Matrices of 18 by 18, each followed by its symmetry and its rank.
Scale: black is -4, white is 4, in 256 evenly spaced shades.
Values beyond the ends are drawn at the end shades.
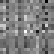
neither, rank three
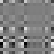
neither, rank one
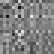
neither, rank three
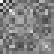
symmetric, rank three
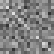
symmetric, rank three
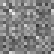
symmetric, rank three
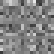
neither, rank three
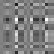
neither, rank one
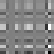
neither, rank one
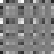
symmetric, rank one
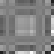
symmetric, rank one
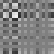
symmetric, rank one
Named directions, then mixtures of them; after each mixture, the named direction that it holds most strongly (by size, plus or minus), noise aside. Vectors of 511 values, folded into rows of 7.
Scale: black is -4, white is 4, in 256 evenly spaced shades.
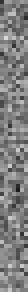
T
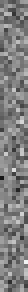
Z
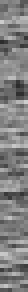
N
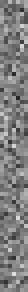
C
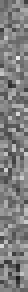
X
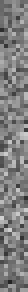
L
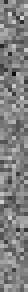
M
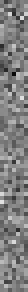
M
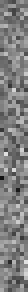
Z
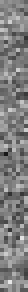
L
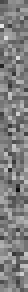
X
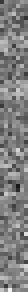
T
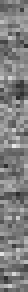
N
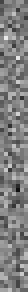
T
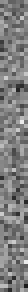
Z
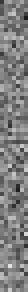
T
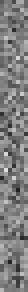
X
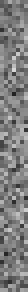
L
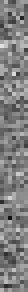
M
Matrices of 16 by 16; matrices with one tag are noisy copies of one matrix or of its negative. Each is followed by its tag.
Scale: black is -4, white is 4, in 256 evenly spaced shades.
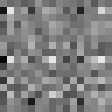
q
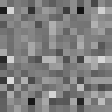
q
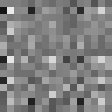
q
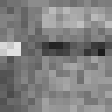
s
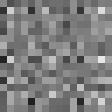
q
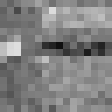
s
